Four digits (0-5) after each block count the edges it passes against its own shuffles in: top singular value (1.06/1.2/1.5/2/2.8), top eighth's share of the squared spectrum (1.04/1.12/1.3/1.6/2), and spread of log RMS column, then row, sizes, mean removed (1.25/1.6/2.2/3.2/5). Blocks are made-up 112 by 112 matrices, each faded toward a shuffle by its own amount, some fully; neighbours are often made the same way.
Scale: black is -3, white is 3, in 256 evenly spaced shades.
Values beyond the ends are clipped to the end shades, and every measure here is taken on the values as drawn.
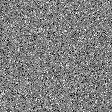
2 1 0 0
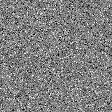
0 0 0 0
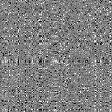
5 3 3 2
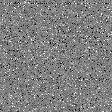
3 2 0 1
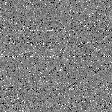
3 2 0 2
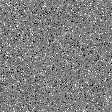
1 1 0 0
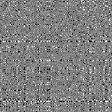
5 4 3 3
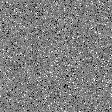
0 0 1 0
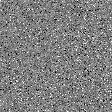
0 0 1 0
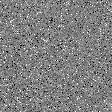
0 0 0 0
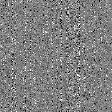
2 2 4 0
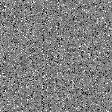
0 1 2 0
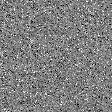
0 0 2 0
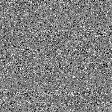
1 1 0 3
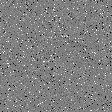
2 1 0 0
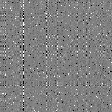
5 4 3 2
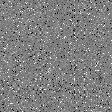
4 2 1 0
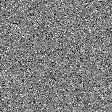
0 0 0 0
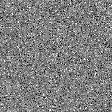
3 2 1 1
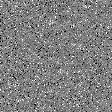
3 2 1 1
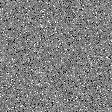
2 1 0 0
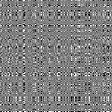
5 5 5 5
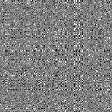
5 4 3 3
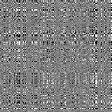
5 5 4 4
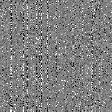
4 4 3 1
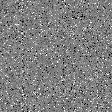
2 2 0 0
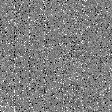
3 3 2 0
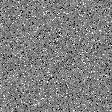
1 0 0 0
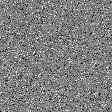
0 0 0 0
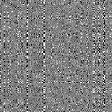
5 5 4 3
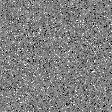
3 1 1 0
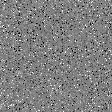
3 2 1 0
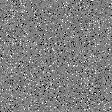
3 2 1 0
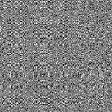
5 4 3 3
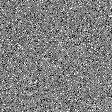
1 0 0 0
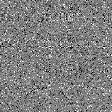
4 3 2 2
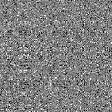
4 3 2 2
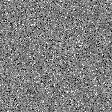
2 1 0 0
